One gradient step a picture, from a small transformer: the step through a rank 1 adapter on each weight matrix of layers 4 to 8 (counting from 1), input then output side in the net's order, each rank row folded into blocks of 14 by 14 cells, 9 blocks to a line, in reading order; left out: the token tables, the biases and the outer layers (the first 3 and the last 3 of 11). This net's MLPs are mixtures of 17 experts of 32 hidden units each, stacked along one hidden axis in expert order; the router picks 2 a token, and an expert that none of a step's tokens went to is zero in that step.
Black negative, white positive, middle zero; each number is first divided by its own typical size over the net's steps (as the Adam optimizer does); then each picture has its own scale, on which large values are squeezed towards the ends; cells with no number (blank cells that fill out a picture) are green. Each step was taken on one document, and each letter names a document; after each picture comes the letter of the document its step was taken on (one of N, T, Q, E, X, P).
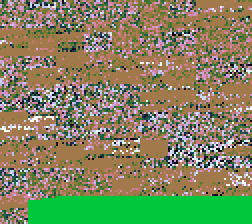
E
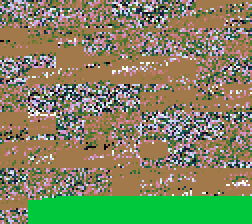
E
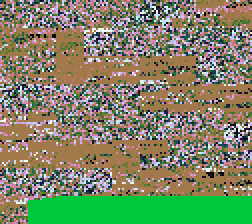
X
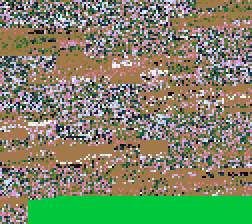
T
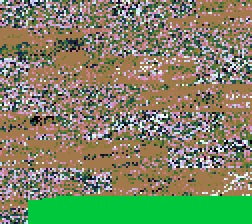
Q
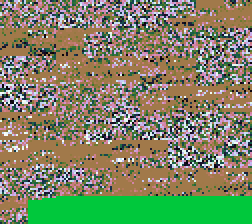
T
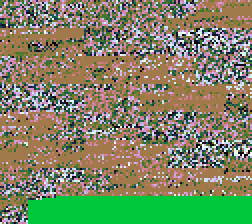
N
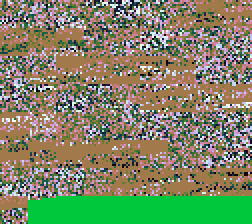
T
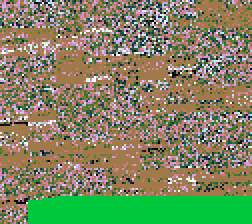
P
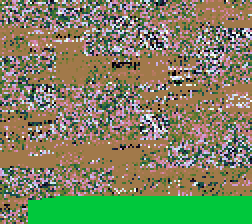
P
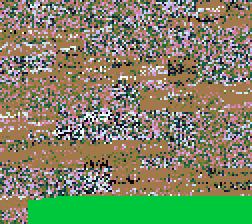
X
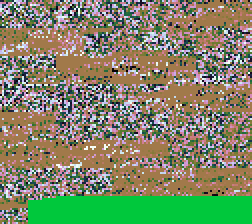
T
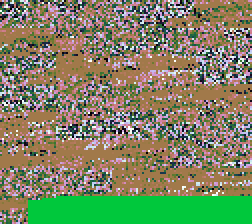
P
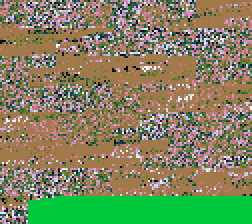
Q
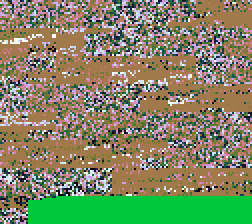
X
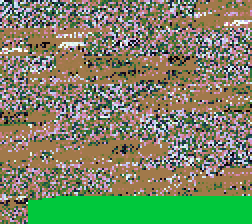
X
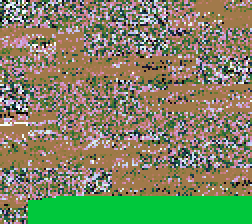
P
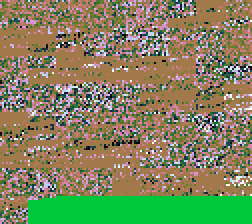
E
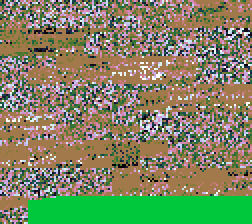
Q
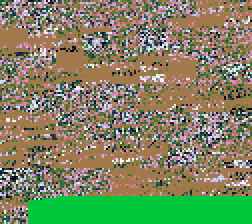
Q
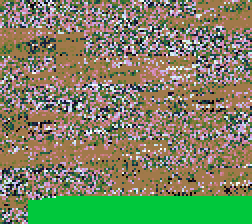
P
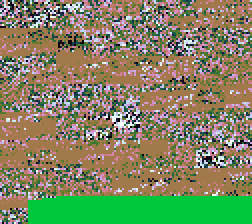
Q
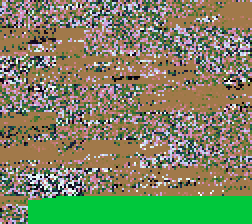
N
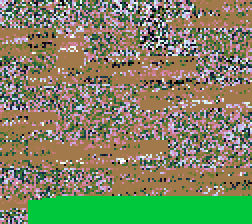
P
